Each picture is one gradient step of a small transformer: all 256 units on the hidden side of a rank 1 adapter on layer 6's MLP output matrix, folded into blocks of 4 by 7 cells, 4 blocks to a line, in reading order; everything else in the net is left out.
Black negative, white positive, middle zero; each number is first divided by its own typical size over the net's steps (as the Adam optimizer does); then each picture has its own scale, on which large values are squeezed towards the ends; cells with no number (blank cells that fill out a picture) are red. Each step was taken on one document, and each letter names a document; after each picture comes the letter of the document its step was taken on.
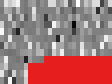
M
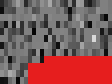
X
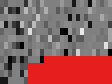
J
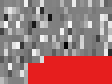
J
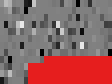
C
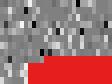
C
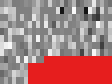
M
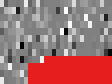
J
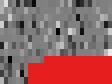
C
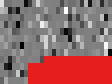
J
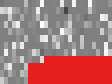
J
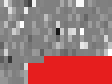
C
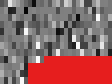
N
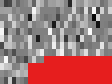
M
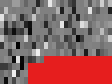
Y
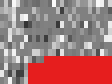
M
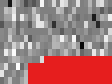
N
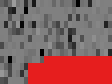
C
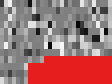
N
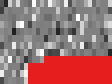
C
